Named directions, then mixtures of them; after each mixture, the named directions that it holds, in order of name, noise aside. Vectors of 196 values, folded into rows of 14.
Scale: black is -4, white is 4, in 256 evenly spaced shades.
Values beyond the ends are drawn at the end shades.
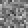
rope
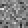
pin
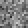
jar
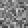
pin, rope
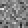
pin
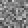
pin, rope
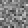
pin, rope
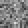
jar, pin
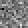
jar, pin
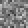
rope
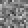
rope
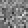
jar, rope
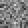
jar, pin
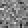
pin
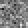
pin, rope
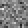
pin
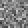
pin, rope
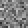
pin, rope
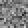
jar, rope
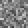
pin, rope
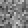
jar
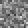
rope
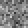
jar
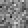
jar, pin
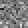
pin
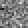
jar, pin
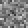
rope
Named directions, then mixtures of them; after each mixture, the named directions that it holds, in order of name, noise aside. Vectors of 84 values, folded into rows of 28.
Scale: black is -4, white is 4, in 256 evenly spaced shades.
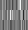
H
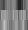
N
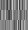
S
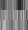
N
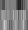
N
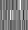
H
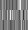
H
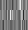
H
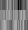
N, S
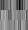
N, S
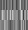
H, N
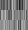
N, S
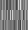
H, S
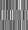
H, S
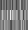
H, N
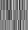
S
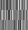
H, S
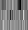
H, N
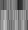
N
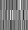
H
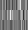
H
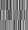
S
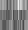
N, S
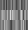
H, N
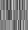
S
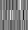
H
